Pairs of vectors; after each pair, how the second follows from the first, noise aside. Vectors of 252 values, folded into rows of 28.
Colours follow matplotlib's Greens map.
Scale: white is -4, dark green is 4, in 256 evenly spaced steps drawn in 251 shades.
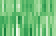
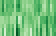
negated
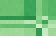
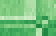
negated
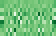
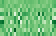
copied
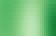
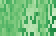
sign-scrambled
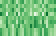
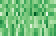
negated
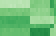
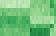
copied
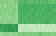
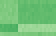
shrunk
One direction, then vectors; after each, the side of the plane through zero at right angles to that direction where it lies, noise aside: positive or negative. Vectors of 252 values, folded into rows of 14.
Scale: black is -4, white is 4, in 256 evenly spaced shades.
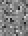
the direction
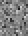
positive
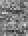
negative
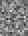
positive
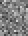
positive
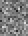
negative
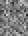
negative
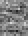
negative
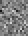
negative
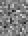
positive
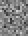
positive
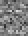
positive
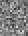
positive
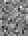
positive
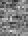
negative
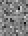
positive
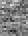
positive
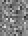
negative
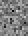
positive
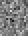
positive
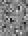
positive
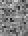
positive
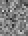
positive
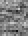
negative
